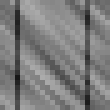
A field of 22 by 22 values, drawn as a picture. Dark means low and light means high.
Histogram: skewed, a long tail of low values. Calmest part: top middle. Odd lines: columns 4 and 18. Slope: none.
